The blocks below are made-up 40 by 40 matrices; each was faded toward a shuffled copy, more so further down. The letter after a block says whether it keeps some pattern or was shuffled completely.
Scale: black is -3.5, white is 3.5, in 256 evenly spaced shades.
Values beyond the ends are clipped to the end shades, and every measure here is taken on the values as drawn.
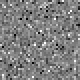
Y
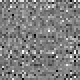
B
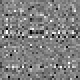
B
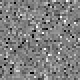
Y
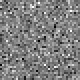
Y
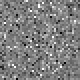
Y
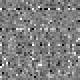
B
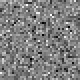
Y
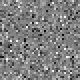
Y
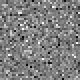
Y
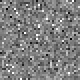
Y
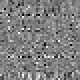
B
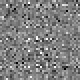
B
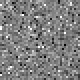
Y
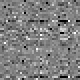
B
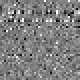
B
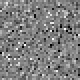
Y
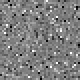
Y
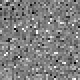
Y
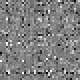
B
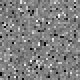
Y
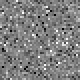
Y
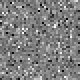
Y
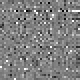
B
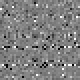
B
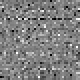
B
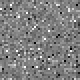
Y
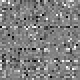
B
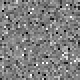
Y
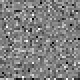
B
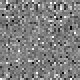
B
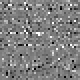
B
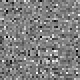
B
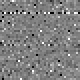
B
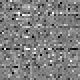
B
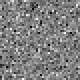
Y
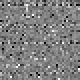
B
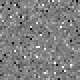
Y
